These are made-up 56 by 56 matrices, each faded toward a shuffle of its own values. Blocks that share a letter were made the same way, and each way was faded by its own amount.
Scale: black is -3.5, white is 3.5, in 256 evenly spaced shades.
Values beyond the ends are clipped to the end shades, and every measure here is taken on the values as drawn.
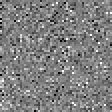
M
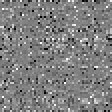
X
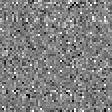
M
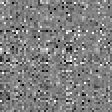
X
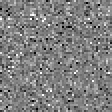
M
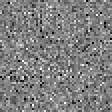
M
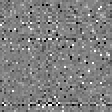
X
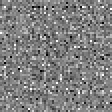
M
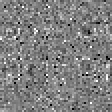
M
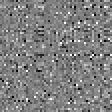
X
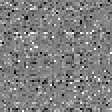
X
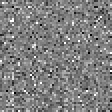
M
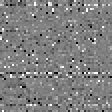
X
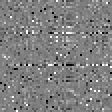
X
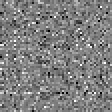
M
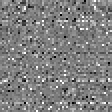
X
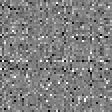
X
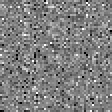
M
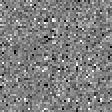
M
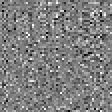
X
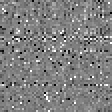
X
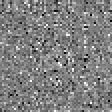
M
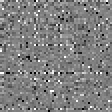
X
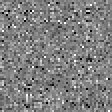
M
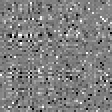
X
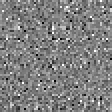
M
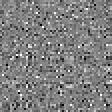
X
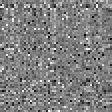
X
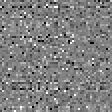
X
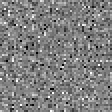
M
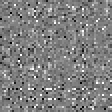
X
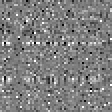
X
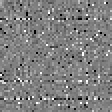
X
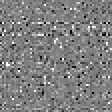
X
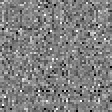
M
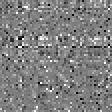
X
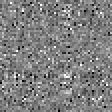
M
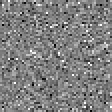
M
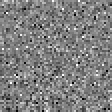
M
